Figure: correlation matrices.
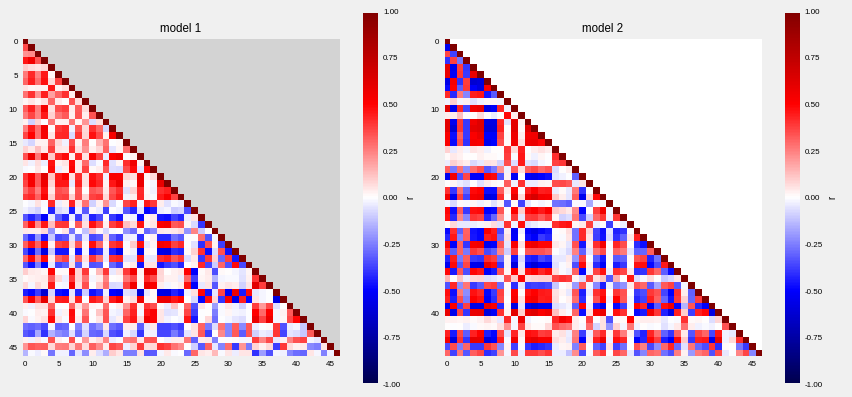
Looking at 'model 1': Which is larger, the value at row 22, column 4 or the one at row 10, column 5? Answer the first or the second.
the second
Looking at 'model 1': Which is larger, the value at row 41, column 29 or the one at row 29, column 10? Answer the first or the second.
the first
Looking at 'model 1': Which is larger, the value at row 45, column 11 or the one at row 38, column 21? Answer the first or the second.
the second
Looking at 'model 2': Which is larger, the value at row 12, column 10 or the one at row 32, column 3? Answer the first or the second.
the first
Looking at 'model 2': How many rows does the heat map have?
47
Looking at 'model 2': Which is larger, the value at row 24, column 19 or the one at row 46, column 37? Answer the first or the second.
the second
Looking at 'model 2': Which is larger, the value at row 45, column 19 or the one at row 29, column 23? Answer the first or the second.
the first
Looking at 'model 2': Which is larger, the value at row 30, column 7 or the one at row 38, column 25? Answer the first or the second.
the second
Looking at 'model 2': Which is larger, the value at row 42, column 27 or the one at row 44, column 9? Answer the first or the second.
the first
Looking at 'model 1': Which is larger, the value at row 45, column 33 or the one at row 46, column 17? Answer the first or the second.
the second
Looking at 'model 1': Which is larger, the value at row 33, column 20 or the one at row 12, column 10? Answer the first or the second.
the second
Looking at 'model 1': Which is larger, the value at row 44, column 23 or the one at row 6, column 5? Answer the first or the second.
the second
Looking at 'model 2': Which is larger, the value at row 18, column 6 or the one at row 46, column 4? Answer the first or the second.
the second
